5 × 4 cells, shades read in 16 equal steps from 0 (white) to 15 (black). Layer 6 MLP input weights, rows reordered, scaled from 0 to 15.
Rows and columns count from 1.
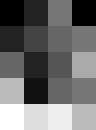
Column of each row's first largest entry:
1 1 2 2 4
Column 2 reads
13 11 13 14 2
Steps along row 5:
up down up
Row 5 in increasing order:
0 1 2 4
